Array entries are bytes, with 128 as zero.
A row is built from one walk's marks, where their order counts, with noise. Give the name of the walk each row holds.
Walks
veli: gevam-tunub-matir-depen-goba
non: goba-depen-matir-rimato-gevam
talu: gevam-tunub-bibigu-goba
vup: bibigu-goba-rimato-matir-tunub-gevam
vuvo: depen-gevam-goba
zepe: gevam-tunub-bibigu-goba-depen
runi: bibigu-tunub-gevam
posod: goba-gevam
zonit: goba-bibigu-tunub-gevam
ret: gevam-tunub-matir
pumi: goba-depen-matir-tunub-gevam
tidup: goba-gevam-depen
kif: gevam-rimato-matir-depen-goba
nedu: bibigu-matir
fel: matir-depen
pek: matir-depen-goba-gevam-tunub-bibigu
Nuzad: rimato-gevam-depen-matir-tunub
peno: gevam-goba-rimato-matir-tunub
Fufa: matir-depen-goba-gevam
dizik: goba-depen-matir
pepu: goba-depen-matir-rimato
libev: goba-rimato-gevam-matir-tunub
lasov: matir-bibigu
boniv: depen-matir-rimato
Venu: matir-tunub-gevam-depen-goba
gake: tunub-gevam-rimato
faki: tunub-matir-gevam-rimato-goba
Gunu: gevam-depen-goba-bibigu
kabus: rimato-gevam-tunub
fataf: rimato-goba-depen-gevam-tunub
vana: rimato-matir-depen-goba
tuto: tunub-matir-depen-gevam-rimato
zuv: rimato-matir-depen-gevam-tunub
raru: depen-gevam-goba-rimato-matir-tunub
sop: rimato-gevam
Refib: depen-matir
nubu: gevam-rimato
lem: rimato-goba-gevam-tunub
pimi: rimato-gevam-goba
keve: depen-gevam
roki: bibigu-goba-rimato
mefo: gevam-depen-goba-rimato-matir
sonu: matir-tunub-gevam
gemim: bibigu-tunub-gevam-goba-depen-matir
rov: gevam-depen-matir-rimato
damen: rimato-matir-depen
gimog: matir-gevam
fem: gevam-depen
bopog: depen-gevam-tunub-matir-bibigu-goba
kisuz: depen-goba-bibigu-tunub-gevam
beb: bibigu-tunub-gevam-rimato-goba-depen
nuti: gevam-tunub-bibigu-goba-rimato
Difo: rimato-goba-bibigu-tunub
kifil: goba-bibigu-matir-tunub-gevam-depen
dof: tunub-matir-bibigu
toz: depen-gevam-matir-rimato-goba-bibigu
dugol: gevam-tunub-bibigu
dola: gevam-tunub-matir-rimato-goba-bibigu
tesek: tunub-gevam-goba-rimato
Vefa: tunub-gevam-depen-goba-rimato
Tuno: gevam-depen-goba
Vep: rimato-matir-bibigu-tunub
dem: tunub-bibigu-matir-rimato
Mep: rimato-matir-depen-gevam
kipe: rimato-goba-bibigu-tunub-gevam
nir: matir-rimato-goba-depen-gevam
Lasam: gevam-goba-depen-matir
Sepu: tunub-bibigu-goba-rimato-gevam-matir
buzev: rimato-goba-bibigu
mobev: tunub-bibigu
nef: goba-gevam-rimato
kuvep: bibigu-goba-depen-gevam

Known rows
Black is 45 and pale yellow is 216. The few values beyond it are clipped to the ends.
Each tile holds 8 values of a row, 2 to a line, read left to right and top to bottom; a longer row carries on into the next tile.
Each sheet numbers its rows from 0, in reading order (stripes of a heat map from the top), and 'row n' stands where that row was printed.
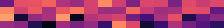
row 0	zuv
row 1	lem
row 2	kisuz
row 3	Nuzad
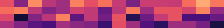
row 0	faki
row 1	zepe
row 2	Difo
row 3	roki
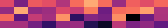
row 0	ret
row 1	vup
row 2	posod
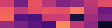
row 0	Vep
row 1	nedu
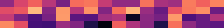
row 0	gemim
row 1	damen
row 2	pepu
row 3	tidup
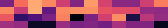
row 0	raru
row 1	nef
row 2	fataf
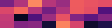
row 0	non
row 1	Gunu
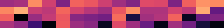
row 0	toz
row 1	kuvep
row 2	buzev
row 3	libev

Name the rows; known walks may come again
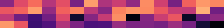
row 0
gemim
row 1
faki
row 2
nef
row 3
libev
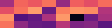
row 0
tidup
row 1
posod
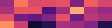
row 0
Gunu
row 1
ret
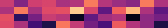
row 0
Difo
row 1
rov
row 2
pepu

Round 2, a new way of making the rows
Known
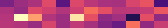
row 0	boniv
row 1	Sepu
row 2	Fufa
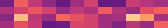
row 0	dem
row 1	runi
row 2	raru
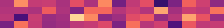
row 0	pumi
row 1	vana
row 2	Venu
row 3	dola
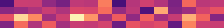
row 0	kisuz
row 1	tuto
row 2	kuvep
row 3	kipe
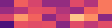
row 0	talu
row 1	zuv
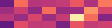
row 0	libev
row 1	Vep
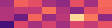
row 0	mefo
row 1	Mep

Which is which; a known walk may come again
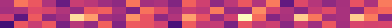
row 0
Gunu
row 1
raru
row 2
sop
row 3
dola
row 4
Vep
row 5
toz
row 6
damen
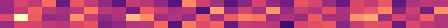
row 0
dof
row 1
mobev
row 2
vuvo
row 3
Lasam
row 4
beb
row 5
nubu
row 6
Vefa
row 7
roki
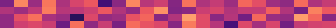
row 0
nef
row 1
Fufa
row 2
Nuzad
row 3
buzev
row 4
mefo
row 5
pimi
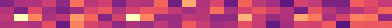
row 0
Refib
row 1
Difo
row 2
faki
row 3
kifil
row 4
dem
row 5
keve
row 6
zepe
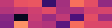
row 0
fel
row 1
fem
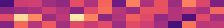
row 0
kisuz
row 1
Mep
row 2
zonit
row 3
rov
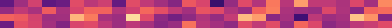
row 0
runi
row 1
gake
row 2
Sepu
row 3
lasov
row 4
zuv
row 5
dizik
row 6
vana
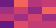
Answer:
libev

